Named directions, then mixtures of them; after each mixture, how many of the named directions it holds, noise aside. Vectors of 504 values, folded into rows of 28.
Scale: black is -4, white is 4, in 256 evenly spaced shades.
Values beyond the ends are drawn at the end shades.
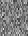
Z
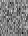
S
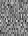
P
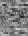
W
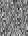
one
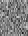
two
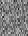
one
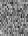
three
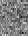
three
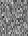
two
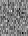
three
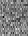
three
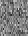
three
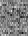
two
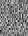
one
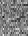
two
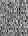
two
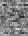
one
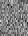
one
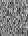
one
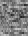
one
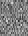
two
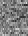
two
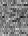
two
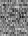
two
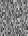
one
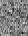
two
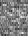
two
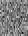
three
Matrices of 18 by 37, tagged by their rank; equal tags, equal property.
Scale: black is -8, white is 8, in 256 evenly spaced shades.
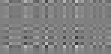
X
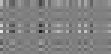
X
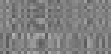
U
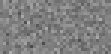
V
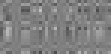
U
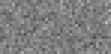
V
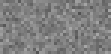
V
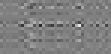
U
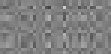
U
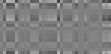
X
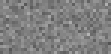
V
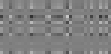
X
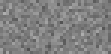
V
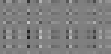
X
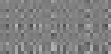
U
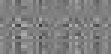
U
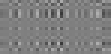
X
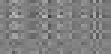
U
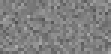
V
